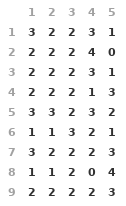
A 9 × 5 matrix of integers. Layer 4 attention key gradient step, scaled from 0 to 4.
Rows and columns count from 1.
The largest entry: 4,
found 2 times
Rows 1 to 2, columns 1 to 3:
3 2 2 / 2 2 2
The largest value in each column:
3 3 3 4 4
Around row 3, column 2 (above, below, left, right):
2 2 2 2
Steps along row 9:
same same same up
